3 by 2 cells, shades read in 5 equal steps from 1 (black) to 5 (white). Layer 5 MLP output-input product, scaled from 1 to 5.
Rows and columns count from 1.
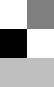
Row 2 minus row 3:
-3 1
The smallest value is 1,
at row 2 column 1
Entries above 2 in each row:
2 1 2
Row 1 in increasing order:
3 5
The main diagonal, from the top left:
5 5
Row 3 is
4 4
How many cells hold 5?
2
